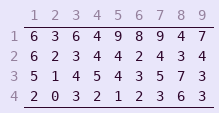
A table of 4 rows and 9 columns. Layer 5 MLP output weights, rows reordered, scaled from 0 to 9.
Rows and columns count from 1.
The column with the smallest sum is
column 2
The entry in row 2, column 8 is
3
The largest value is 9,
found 2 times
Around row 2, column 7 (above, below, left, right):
9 5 2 3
